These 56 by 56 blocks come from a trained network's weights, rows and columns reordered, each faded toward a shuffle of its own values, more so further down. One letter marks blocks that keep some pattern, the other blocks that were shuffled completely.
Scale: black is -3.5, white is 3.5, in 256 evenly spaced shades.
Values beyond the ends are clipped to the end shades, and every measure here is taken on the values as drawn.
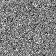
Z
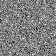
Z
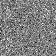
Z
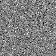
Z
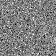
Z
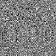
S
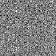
S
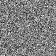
Z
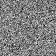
Z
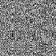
S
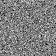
Z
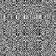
S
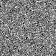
Z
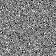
Z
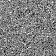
Z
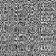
S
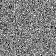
Z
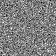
Z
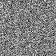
Z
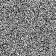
Z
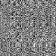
S
